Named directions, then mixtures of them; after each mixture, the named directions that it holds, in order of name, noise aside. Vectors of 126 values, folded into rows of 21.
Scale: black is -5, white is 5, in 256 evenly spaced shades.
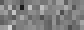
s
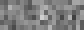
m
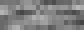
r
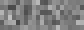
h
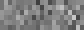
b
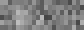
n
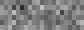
h, s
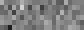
s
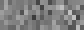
b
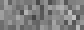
b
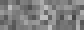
m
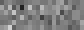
s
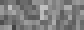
m, s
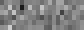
s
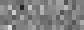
s
